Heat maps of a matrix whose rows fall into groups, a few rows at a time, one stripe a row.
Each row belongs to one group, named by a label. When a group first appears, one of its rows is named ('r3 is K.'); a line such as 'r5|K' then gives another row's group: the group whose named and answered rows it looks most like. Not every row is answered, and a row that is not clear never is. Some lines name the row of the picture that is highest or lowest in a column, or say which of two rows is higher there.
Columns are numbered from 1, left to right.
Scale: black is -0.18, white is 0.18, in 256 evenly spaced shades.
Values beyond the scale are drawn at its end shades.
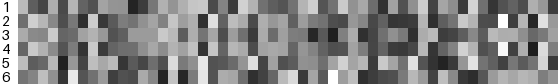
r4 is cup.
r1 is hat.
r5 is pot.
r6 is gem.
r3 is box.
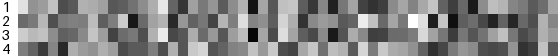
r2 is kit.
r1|box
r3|box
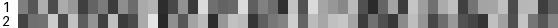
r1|gem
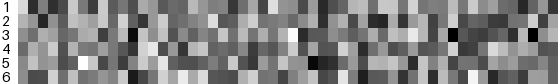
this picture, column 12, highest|5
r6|hat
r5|box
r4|gem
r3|kit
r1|pot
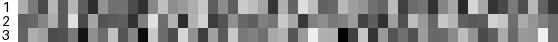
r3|cup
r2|gem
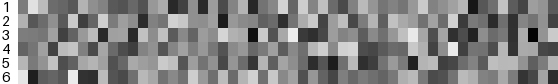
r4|gem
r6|pot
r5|box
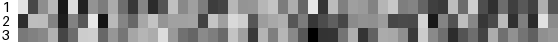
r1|pot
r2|cup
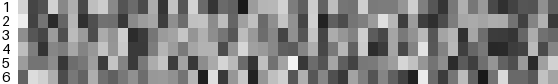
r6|cup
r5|kit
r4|hat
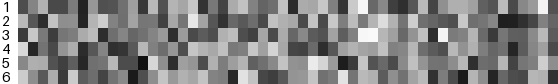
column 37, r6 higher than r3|No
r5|cup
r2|pot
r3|kit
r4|pot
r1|cup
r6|hat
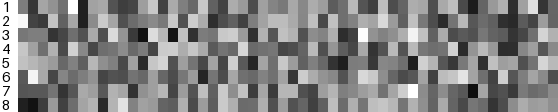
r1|gem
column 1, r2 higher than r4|Yes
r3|kit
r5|box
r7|kit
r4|hat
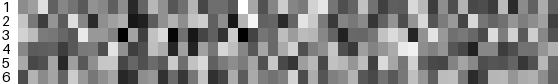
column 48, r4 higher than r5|Yes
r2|hat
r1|cup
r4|kit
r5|pot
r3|box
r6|gem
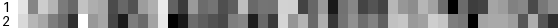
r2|box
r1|box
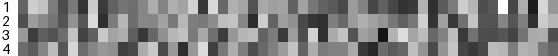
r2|kit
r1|cup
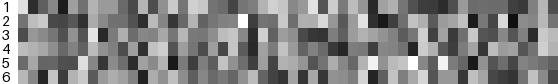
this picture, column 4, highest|6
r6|hat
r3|kit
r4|box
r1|pot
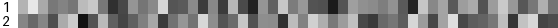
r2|gem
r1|box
